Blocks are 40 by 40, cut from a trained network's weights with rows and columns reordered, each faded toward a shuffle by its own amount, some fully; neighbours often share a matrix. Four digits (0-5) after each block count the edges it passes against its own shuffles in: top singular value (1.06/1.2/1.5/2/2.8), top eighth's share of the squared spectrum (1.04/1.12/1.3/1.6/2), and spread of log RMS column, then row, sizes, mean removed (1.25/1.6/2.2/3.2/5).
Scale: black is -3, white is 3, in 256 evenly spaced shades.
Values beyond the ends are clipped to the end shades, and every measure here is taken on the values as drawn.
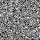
0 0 0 0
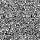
1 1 0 0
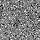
1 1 0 0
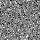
1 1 0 0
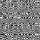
3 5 0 3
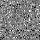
2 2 0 1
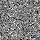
0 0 0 0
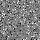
0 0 0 1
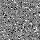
0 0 0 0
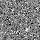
1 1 0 0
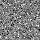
0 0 0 0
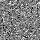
0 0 0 0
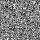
2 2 0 0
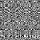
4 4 1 3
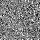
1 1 0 0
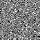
2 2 1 0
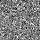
2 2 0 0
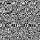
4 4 1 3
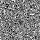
2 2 0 0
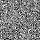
1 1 0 0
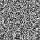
3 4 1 2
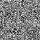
3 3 1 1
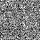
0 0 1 0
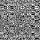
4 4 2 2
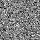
0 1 0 0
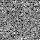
2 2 1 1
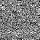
2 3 0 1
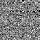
2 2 0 1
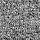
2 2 1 0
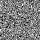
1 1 0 0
